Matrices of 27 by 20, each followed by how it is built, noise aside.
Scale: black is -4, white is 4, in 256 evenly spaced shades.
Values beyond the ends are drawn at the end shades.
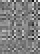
low rank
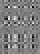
low rank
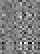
low rank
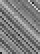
Toeplitz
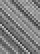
Toeplitz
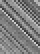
Toeplitz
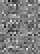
low rank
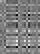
low rank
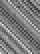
Toeplitz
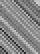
Toeplitz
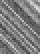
Toeplitz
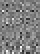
low rank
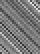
Toeplitz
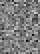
low rank
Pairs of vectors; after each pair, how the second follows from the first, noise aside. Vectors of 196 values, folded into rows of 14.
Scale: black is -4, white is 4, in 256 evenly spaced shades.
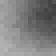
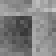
wrapped around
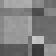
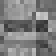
wrapped around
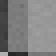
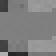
partly zeroed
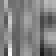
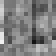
wrapped around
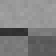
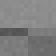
shrunk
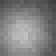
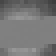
partly zeroed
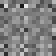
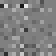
partly zeroed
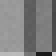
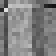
wrapped around
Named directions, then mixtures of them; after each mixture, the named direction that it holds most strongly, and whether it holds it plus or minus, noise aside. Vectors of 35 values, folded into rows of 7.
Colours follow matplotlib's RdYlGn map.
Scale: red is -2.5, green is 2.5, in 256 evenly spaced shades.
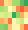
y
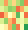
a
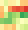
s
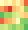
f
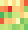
f, plus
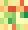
s, plus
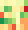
f, minus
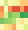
s, plus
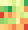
f, minus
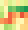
s, minus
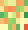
a, minus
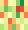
a, plus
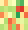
a, plus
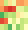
f, plus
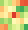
y, minus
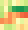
s, minus
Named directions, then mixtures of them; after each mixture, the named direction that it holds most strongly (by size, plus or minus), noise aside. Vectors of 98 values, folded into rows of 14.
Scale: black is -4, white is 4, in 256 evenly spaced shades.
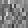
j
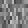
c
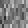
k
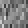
k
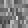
c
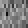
k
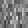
c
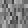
c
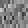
k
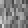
k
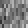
k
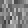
c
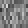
c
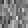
c
